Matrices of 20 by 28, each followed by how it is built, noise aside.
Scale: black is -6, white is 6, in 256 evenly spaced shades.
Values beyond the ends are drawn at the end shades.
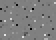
sparse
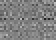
low rank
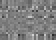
low rank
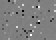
sparse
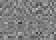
low rank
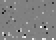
sparse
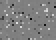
sparse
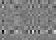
low rank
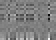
low rank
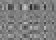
low rank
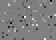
sparse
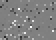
sparse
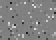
sparse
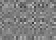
low rank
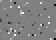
sparse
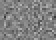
low rank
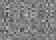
low rank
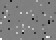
sparse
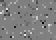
sparse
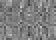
low rank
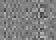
low rank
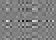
low rank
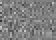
low rank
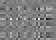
low rank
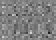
low rank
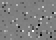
sparse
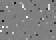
sparse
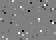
sparse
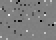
sparse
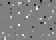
sparse
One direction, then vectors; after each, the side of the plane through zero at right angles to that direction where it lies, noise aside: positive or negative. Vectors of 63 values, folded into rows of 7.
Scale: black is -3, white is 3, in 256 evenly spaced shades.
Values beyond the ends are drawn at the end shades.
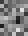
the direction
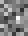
negative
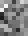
negative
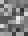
negative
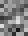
negative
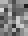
negative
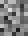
negative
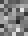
positive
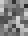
negative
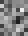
positive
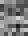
negative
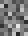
positive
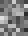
positive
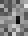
positive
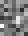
negative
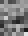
positive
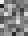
negative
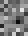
positive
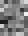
negative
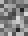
negative
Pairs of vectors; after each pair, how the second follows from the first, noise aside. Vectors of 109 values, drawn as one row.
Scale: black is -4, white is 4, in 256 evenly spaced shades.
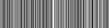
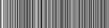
wrapped around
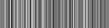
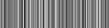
wrapped around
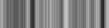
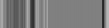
partly zeroed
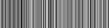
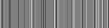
partly zeroed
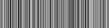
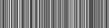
negated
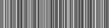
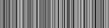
negated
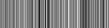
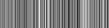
negated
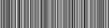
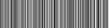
wrapped around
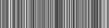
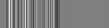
partly zeroed
